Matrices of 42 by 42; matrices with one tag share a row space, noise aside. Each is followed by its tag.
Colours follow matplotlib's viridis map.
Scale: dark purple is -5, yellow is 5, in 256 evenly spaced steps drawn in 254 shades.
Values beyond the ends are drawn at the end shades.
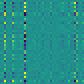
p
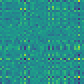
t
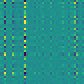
p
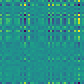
t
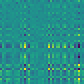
t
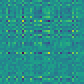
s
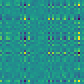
t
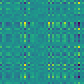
t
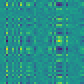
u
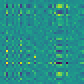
u
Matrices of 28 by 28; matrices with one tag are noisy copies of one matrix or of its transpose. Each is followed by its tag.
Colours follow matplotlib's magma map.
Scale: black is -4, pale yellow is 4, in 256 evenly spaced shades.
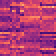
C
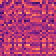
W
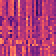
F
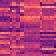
C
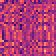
W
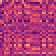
W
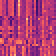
F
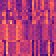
C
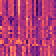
F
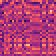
W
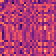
W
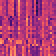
F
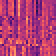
F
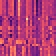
F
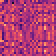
W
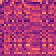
W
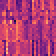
C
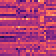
F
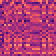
W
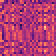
W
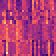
C
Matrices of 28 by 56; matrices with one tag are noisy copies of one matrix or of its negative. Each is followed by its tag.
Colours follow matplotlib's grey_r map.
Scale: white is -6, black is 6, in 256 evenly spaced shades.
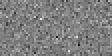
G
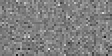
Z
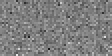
Z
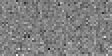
Z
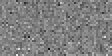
Z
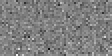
Z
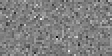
G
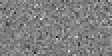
G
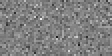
G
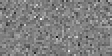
G
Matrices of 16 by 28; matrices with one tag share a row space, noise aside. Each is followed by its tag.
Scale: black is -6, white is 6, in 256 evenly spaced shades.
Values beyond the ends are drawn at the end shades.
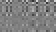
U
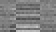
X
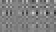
U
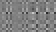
U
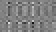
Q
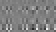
U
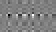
Q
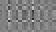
Q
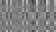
U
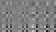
U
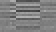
X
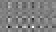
Q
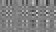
U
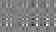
U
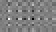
Q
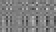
U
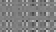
U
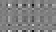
Q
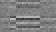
X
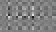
Q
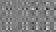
U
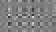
Q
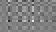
Q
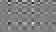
Q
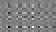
Q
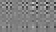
U
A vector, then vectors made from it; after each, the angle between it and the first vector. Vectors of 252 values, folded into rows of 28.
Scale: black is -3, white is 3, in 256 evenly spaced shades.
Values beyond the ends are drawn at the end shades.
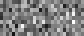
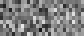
nearly parallel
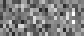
nearly parallel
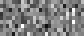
nearly parallel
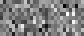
nearly parallel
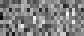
nearly parallel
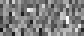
orthogonal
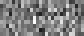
partly aligned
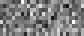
partly aligned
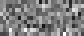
orthogonal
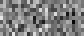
nearly opposite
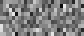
partly opposed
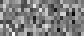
nearly opposite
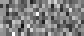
partly opposed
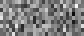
nearly opposite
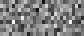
partly opposed
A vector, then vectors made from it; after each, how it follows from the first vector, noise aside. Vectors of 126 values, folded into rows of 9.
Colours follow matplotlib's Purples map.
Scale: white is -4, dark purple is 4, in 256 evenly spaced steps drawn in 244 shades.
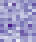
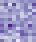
copied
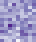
copied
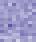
shrunk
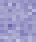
shrunk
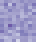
shrunk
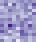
copied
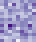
copied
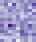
copied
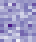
copied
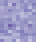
shrunk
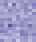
shrunk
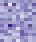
copied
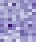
copied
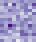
copied
